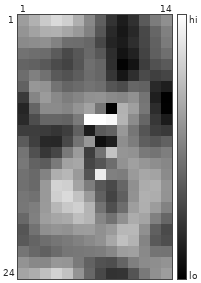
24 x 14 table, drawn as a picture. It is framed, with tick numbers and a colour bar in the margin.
The field is mottled with small blotches. In the centre lies a patch that is rougher than the rest. The top right is the ninth with the lowest average. The centre is the roughest part. Neither half mirrors the other.
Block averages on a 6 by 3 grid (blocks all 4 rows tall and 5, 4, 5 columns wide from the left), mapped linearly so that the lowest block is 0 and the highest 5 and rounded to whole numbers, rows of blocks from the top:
5 2 1 | 3 2 0 | 1 3 2 | 4 4 5 | 5 5 5 | 4 3 4
